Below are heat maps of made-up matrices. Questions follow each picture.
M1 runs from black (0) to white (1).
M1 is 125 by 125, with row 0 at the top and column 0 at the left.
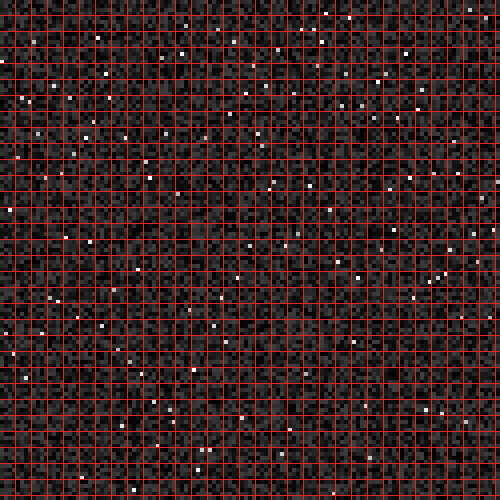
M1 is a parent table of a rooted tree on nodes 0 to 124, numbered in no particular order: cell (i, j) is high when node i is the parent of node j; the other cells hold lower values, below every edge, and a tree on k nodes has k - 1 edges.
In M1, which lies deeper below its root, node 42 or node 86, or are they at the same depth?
node 42
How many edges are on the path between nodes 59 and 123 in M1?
7
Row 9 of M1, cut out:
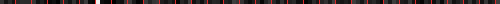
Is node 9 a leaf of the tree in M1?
no
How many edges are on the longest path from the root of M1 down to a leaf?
76
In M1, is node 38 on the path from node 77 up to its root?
yes
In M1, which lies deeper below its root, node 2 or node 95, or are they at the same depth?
node 2
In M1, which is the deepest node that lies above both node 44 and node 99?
29
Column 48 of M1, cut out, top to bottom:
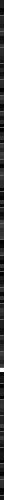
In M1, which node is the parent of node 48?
92
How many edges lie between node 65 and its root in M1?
14
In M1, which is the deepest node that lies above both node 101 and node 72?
13
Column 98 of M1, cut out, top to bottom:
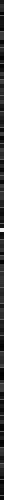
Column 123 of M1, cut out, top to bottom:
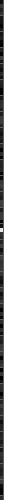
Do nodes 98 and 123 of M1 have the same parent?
yes
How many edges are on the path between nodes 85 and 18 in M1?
2
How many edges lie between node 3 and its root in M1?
6
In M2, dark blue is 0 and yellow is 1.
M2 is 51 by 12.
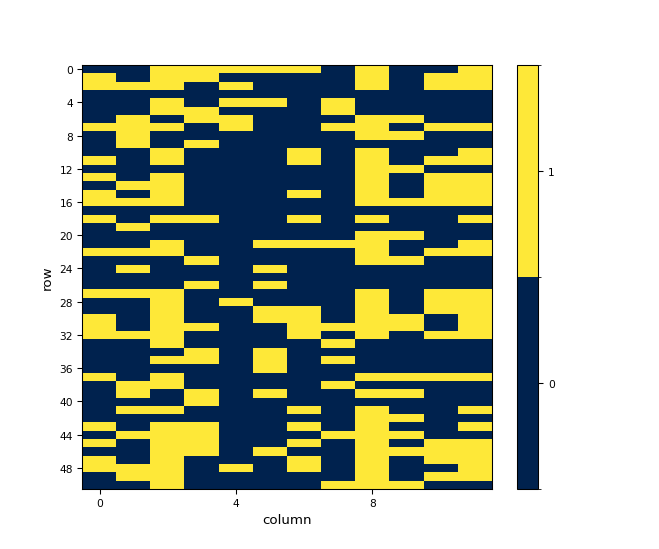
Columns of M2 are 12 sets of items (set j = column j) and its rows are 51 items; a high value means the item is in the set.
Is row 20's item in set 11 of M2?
no
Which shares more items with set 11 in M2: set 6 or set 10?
set 10
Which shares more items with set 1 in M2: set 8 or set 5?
set 8
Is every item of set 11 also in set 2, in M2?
yes
